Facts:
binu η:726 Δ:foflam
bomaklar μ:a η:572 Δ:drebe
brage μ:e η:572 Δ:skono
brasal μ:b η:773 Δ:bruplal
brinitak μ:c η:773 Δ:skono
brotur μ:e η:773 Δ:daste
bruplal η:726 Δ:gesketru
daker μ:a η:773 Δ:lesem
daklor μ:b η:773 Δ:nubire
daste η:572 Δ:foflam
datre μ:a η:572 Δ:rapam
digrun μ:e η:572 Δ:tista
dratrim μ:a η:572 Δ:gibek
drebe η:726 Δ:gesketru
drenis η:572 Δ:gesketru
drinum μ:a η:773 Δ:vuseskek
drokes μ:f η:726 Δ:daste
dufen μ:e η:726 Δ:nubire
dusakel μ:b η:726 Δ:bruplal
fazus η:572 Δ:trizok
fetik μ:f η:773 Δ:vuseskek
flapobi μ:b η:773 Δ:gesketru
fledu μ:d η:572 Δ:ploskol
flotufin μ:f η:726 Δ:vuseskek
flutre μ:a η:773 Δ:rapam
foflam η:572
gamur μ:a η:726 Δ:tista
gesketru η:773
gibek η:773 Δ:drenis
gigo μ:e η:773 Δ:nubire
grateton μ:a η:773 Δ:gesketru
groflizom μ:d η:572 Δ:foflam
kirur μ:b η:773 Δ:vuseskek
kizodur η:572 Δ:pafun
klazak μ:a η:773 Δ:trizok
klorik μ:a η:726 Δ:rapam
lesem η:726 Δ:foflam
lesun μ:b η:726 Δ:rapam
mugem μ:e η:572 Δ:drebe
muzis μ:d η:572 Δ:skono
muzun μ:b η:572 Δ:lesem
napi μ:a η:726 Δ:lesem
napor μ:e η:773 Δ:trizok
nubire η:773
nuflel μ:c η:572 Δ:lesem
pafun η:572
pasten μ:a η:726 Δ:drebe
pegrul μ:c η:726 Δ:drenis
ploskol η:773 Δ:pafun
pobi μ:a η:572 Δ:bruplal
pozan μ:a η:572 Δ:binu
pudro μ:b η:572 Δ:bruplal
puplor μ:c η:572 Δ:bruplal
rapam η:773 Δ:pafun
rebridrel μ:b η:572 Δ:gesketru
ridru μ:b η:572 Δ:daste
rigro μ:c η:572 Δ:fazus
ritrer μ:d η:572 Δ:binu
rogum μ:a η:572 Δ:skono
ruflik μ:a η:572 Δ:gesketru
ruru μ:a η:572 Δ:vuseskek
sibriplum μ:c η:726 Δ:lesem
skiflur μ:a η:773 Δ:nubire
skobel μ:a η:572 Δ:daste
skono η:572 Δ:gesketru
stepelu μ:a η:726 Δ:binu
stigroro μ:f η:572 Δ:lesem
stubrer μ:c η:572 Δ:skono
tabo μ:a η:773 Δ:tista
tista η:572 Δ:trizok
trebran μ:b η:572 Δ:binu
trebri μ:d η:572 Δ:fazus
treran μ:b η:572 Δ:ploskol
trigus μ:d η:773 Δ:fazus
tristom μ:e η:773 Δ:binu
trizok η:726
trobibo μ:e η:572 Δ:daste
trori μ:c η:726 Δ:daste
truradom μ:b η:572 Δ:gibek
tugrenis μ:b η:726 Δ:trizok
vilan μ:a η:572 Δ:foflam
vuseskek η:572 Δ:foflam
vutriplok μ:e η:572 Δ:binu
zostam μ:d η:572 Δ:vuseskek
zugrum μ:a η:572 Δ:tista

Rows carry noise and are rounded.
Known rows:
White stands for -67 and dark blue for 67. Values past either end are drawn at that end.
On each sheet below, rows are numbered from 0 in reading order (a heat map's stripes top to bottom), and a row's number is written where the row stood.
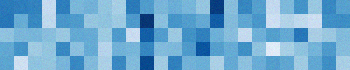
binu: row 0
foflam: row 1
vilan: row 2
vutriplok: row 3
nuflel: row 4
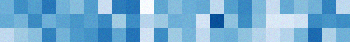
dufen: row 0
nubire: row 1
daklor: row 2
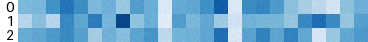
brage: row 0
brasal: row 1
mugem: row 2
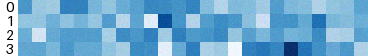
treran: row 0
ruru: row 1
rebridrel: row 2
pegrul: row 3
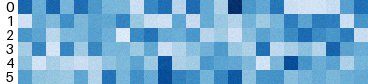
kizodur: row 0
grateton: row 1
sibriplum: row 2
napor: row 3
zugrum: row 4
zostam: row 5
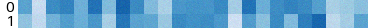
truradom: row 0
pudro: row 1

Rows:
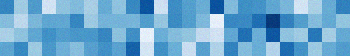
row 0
tista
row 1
puplor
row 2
brinitak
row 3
lesun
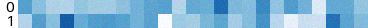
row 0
digrun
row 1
gigo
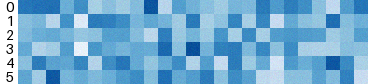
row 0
drebe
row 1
trigus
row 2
datre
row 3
trebri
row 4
fetik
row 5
stigroro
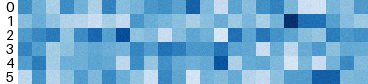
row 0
fledu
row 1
gamur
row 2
gibek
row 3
ridru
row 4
trobibo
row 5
drinum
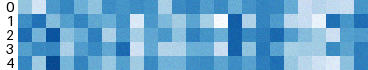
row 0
muzis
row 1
ploskol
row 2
drenis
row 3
gesketru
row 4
skono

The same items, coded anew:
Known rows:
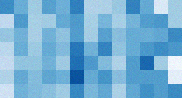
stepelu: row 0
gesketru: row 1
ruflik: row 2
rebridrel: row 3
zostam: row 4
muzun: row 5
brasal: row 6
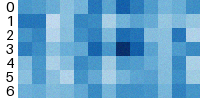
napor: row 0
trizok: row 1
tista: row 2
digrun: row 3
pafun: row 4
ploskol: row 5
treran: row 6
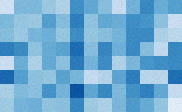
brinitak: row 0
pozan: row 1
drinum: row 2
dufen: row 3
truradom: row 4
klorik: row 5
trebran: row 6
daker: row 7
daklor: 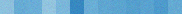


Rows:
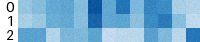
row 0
tristom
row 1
kirur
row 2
pasten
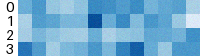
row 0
trebri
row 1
brotur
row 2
grateton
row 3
zugrum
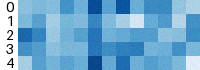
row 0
vutriplok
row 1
pegrul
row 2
tugrenis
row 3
rigro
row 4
trobibo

